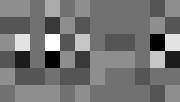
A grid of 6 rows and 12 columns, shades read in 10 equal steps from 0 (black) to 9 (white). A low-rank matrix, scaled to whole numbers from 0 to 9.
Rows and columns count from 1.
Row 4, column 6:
2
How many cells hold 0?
2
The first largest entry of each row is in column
4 5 4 11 1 2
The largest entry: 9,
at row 3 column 4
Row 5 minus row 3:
0 -5 -1 -5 0 -4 1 1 1 -1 4 -4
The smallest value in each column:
3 1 3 0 3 2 4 3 3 3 0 1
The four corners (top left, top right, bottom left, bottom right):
5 5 4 5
